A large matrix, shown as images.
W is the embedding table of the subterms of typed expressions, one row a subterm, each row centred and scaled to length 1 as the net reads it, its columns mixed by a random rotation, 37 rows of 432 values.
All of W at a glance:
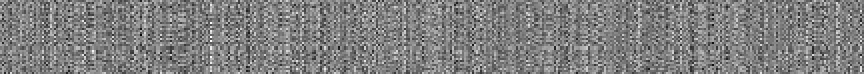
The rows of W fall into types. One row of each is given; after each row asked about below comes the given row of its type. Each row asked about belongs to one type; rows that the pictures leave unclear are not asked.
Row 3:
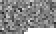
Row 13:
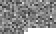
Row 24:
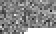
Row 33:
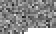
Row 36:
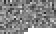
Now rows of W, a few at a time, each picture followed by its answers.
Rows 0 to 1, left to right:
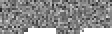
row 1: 13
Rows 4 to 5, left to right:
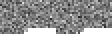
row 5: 33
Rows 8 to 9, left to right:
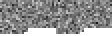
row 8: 33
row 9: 13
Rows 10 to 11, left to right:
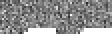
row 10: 36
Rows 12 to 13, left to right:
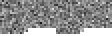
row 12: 13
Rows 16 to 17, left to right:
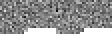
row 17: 33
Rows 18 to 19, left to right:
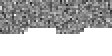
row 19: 36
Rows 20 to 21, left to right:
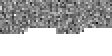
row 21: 13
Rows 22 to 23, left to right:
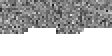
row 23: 24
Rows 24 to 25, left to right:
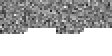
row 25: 3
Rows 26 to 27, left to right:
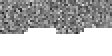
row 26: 3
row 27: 36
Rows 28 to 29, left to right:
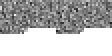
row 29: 3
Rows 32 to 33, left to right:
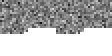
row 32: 13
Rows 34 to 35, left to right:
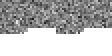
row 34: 24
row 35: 33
